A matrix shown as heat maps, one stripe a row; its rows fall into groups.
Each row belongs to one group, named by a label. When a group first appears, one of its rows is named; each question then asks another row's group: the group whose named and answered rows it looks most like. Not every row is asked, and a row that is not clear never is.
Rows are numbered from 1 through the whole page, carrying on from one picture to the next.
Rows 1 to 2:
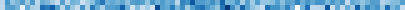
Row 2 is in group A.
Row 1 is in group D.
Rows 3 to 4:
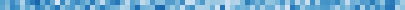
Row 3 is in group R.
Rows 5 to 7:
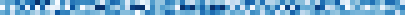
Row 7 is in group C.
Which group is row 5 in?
R
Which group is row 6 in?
D
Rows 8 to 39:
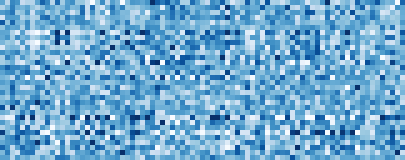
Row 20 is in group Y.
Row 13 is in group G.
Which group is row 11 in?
A
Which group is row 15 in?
C
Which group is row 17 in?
G
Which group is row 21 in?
C
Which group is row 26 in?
G
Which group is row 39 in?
C
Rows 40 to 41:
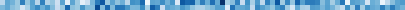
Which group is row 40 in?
D
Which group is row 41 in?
Y
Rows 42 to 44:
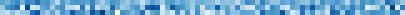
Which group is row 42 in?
R
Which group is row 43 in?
G
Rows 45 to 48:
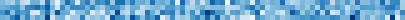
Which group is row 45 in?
Y
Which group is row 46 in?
R
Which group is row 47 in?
C
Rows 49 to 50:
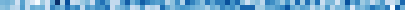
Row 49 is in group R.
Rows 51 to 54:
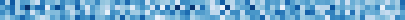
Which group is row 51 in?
D
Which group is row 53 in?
D
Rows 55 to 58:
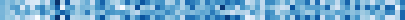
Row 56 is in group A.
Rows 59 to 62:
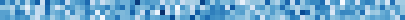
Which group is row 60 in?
Y
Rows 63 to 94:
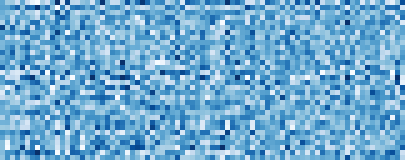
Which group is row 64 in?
R
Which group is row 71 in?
A
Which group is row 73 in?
D
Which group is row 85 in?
R
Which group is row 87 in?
Y
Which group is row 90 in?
D
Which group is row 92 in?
D
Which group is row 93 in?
R
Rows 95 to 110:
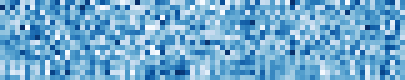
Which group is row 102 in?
R
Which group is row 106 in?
R
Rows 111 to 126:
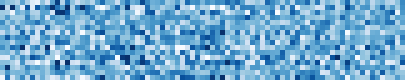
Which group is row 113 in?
C
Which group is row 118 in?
C
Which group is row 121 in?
Y
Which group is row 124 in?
C
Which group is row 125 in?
G
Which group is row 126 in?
D
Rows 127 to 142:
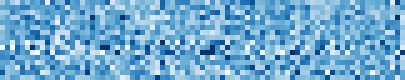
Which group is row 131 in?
R
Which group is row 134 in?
R
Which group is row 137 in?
C
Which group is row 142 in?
A
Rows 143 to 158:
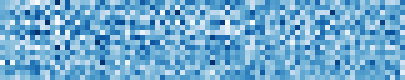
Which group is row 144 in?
Y
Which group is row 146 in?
R
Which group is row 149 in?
R
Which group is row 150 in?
D
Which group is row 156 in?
R
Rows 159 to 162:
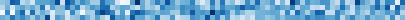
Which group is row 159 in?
A
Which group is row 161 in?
D
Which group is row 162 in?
G
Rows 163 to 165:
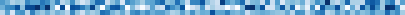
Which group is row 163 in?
A
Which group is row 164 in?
R
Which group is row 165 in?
D
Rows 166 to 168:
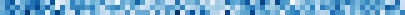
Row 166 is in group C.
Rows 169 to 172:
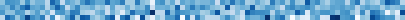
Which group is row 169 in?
A
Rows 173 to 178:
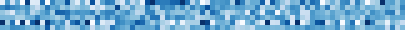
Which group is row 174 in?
C
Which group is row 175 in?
C
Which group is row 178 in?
G
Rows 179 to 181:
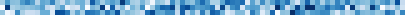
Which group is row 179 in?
A
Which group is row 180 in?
D
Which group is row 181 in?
C
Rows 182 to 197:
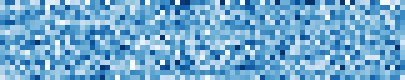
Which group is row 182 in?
D
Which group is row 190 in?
R
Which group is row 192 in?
Y
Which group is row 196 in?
D
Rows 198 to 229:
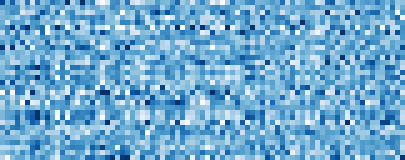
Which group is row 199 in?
G
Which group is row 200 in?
A
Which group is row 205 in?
A
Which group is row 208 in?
Y
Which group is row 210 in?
A
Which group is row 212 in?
C
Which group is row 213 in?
R
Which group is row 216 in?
D
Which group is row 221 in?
R
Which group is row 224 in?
D
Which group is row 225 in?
Y
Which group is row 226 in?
R
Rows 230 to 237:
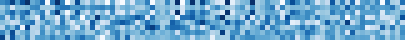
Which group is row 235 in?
G
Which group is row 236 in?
D
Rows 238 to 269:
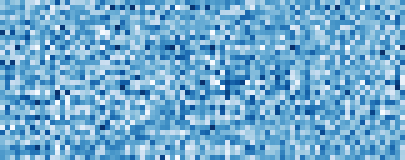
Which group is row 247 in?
C
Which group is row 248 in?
D
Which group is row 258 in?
R
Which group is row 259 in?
D
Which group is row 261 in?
R
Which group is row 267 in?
R
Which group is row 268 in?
R
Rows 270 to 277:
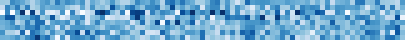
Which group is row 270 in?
A
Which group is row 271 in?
G
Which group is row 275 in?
R
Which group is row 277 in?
R
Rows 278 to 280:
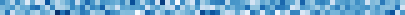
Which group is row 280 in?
C
